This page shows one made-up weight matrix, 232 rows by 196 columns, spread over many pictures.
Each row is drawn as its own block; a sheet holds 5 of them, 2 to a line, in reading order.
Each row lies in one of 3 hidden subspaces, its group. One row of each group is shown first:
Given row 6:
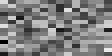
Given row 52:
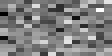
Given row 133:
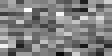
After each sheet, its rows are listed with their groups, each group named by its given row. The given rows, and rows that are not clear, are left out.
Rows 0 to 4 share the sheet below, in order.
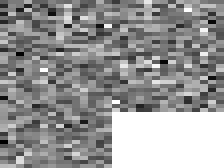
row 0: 52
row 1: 133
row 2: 6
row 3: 133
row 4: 6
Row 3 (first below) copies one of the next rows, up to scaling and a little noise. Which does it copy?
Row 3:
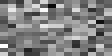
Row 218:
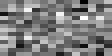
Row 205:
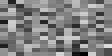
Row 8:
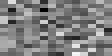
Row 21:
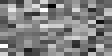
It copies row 21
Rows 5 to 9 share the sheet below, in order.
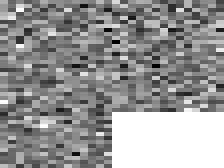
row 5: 6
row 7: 133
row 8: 133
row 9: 6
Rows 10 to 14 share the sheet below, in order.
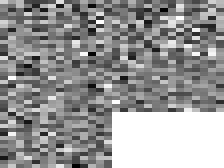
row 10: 133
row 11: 52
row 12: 133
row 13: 133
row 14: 133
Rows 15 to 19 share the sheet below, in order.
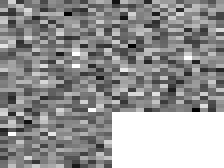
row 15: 133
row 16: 6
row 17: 133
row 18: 52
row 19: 133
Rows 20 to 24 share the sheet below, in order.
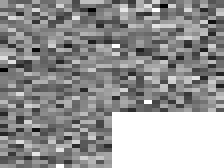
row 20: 6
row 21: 133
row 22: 6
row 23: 6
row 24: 52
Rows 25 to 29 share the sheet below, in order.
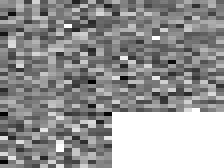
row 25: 52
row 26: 52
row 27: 52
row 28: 133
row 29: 52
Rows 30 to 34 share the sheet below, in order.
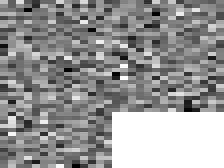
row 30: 133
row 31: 6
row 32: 6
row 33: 133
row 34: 133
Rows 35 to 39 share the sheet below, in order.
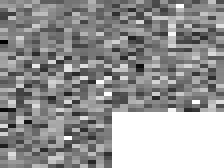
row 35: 6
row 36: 52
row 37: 6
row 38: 133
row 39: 52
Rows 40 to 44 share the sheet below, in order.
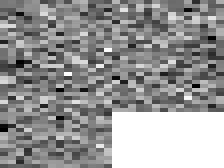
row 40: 6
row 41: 133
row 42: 6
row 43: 52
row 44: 6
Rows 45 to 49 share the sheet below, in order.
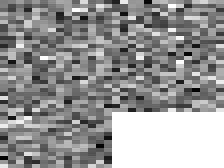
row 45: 133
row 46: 6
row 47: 6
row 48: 52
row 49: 6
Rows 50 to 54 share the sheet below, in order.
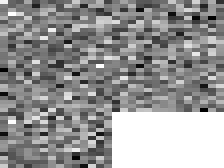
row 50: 52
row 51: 133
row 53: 133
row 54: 133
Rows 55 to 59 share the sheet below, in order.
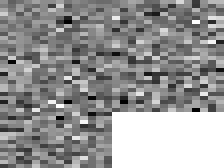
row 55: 52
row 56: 6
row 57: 6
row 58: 52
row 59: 6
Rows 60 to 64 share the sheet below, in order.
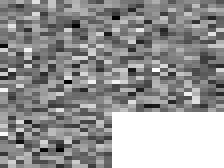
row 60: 133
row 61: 6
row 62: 52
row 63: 6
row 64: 52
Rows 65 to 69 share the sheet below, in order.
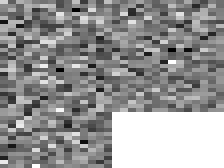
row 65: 133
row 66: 52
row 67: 133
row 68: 6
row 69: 52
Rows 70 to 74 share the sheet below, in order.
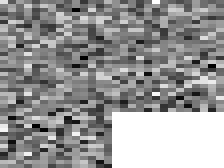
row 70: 133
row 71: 6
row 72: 133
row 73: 52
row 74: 52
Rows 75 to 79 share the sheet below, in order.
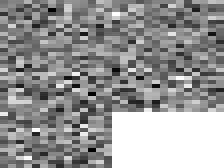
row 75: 52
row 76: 6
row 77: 52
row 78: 52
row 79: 52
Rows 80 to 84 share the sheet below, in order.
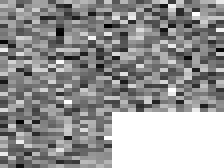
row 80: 52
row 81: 6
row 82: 6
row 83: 52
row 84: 52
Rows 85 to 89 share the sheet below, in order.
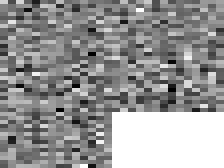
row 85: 133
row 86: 133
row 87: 52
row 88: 52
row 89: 133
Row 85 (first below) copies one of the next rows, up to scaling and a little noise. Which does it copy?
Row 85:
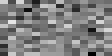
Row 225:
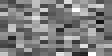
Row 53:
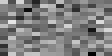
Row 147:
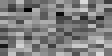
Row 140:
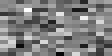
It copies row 53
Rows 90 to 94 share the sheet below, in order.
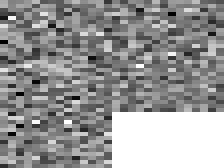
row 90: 6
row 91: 133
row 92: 6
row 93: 133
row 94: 6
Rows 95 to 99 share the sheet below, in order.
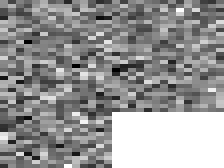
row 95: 6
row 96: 6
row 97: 133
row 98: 6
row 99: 6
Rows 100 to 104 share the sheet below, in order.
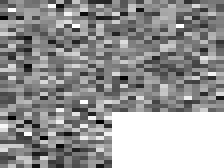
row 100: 6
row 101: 52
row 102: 133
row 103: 6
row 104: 52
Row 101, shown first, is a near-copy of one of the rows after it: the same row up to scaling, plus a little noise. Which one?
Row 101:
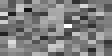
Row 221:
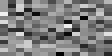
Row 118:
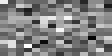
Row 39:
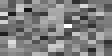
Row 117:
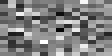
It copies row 39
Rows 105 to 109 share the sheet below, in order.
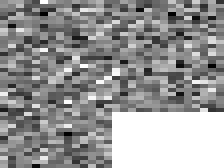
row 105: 6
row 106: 133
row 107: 6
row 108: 52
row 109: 52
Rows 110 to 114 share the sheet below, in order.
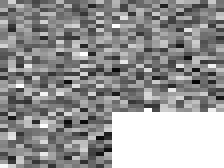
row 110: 133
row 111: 6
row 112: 52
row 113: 52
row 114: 6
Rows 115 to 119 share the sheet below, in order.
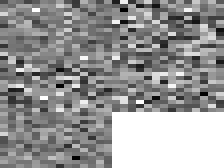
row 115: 6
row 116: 133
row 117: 52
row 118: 52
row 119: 52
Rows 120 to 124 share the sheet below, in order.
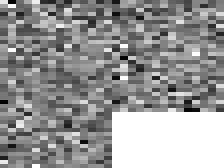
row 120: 6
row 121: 52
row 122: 133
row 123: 133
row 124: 52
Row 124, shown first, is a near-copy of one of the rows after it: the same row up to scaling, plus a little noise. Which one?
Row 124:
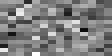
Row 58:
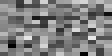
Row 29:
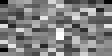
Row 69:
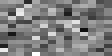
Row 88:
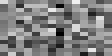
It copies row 69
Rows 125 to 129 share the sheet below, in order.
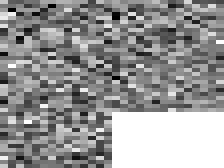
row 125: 6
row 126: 6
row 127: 6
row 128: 52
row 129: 133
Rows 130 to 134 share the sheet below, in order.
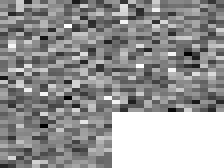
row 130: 52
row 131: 133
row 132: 52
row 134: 6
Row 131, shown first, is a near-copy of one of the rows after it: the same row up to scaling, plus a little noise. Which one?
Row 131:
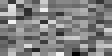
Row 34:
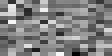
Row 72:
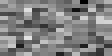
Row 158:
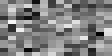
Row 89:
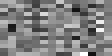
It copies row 34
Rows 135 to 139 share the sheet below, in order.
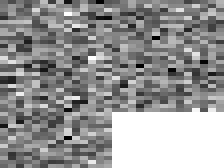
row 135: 6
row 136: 52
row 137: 6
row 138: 133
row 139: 52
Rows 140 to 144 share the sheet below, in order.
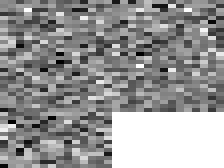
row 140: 133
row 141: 133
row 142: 6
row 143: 133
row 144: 6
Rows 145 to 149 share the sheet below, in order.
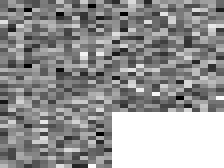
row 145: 133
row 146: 6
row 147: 133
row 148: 52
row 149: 133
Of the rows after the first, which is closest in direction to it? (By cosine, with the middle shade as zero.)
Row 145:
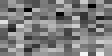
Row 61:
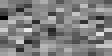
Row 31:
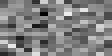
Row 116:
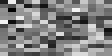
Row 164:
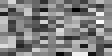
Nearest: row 116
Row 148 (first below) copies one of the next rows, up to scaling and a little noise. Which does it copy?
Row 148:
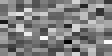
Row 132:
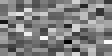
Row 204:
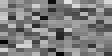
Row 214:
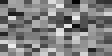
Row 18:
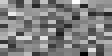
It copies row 132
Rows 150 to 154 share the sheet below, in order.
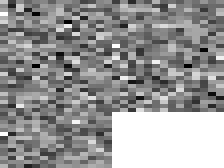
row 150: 52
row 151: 133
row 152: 6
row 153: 133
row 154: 133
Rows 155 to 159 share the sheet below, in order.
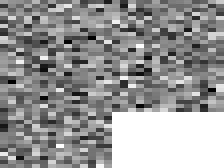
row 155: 52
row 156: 52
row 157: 6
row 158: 133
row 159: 52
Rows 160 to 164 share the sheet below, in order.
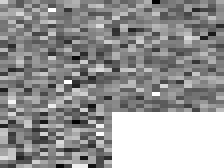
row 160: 52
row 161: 6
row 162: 52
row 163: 52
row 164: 133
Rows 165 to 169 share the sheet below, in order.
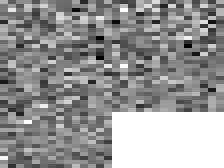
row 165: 133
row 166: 133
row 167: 6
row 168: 133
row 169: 133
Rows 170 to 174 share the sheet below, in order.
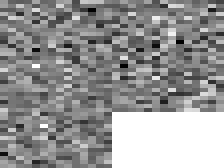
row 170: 6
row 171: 52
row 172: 6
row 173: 133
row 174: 6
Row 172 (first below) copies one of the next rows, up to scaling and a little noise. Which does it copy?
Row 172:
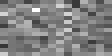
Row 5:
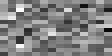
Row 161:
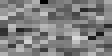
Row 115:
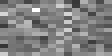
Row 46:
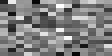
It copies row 115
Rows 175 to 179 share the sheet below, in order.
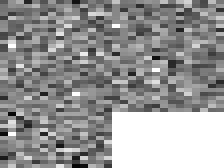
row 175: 52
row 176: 6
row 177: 52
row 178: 6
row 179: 133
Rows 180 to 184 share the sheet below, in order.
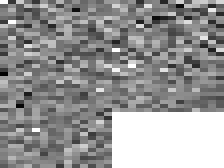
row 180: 133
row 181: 52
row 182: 6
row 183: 6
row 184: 52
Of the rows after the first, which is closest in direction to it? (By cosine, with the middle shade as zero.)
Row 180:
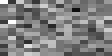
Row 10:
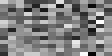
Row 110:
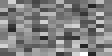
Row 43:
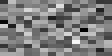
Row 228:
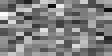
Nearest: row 10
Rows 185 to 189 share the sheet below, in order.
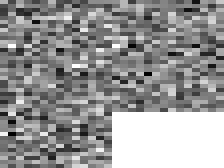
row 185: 52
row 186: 133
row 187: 133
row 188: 52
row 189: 133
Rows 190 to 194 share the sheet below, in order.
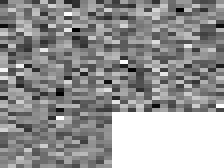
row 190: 6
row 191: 6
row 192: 52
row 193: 6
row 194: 6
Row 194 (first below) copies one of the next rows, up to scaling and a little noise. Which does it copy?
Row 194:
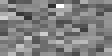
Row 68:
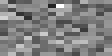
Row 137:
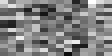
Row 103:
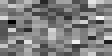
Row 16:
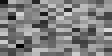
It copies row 68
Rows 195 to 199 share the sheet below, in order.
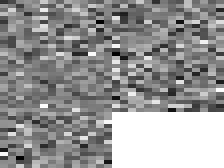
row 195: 133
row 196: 6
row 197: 6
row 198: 52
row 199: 6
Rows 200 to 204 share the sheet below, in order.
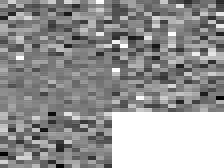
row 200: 6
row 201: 52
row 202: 52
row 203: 6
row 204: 52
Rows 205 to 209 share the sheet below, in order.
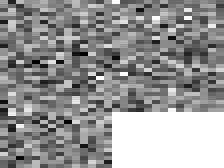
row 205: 133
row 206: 52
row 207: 133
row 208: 52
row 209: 6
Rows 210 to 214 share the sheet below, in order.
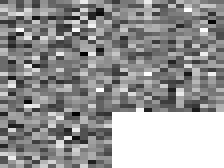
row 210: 52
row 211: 133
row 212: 133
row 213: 52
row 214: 52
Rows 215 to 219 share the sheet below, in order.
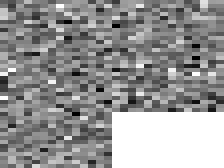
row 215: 52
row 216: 6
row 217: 6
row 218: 133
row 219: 52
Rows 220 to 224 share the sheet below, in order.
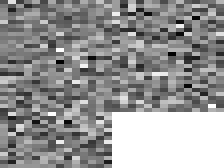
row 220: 133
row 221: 52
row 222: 6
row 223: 52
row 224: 6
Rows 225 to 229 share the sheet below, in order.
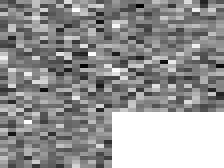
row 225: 133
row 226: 6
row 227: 6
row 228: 6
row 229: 133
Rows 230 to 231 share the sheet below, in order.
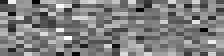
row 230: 6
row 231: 133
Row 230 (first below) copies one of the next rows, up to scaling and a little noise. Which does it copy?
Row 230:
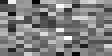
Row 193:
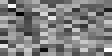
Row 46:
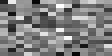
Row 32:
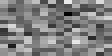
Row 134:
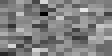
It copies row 46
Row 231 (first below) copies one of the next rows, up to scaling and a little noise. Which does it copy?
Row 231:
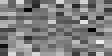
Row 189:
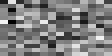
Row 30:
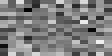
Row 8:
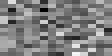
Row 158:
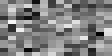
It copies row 30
